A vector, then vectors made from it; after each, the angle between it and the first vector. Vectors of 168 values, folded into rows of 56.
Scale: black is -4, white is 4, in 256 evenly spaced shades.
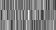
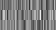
partly aligned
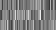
partly aligned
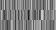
nearly opposite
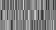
nearly parallel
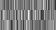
nearly parallel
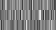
partly aligned
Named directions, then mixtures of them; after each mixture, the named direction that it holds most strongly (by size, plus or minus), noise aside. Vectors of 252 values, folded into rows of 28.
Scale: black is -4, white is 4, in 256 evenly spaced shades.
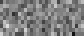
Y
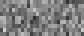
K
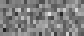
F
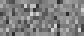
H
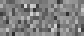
H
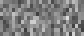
K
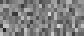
Y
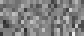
Y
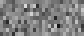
H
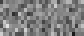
Y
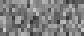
K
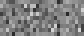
H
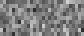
K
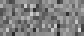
H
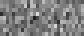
K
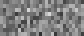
F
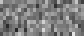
Y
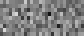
F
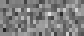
F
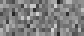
H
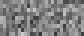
K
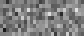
F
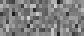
H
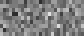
F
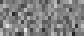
Y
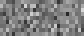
H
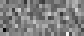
F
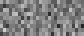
Y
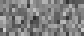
K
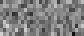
Y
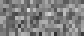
F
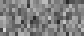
K
